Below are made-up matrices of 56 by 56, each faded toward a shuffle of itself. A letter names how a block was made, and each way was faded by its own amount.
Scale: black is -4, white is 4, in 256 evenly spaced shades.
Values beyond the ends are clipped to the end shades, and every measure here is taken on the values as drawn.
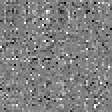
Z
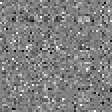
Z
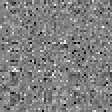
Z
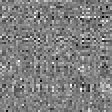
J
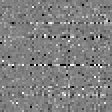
J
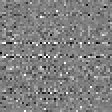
J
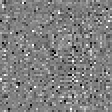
Z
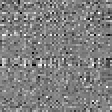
J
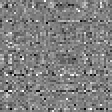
J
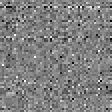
J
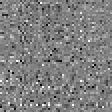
Z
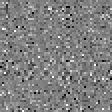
Z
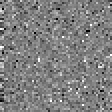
Z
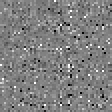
Z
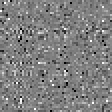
Z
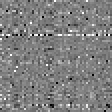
J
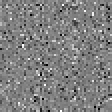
Z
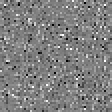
Z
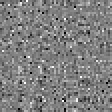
Z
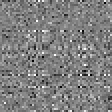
J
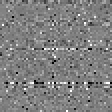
J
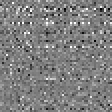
J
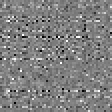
J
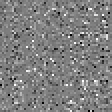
Z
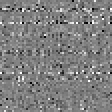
J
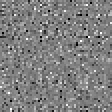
Z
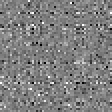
J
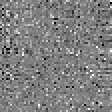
Z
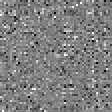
Z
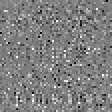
Z
